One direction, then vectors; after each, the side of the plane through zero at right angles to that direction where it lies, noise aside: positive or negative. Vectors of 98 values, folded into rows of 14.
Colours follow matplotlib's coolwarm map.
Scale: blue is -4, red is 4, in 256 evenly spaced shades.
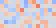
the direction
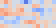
positive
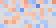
negative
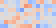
negative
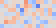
negative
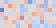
negative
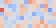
positive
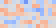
positive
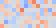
positive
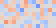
negative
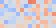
positive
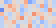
negative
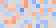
negative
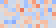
positive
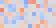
positive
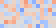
negative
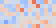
positive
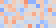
negative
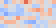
negative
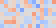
negative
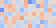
negative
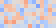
negative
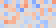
negative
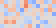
negative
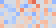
positive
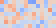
negative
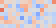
negative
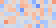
negative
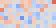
negative
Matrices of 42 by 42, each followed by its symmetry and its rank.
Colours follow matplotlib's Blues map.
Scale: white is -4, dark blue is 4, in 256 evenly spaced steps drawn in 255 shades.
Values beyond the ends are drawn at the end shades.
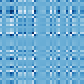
symmetric, rank one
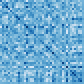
symmetric, rank five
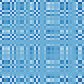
symmetric, rank one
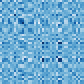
symmetric, rank three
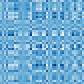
neither, rank two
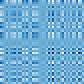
symmetric, rank one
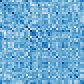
symmetric, rank five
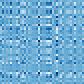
neither, rank two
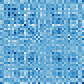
symmetric, rank three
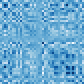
symmetric, rank three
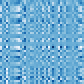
neither, rank two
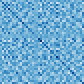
symmetric, rank five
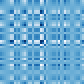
symmetric, rank one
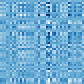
neither, rank two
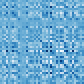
symmetric, rank three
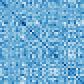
symmetric, rank five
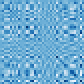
symmetric, rank three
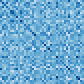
symmetric, rank five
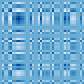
symmetric, rank one
